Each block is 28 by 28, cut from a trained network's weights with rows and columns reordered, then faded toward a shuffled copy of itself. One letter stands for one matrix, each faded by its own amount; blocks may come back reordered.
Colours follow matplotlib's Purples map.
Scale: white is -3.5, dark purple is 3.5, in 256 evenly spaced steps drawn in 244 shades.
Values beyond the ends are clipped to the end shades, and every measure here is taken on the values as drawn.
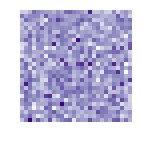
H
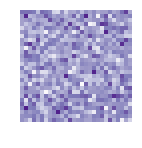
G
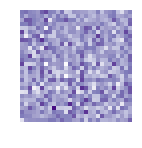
H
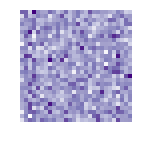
G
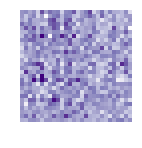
H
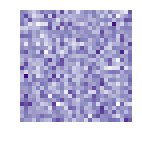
H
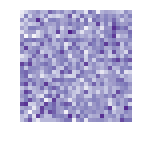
G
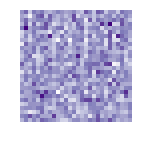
H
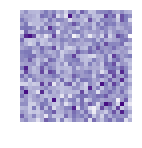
H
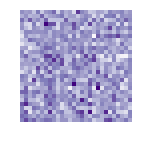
H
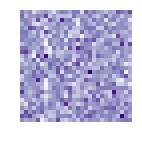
G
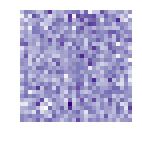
H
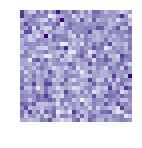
G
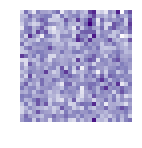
H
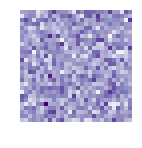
G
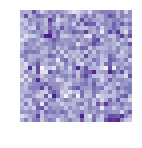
H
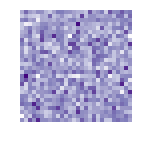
G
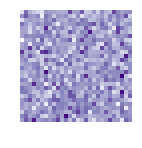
G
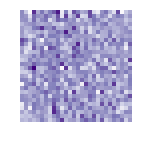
H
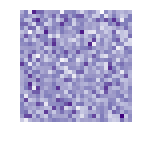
G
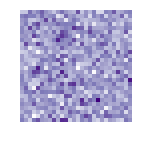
G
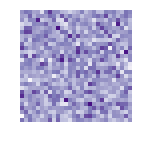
G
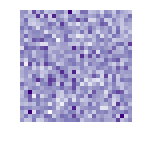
G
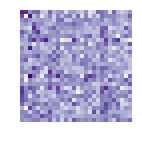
H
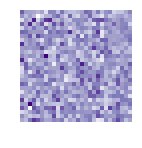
G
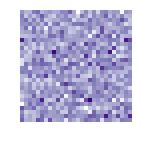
G
